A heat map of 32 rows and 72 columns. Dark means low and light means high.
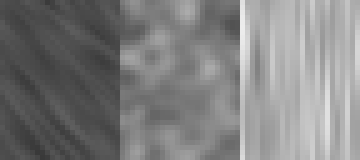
The table splits into one row of 3 panels. Panel 1,1: low, slanting down to the right, faint in contrast. Panel 1,2: middling, blotchy. Panel 1,3: high, streaked downward.
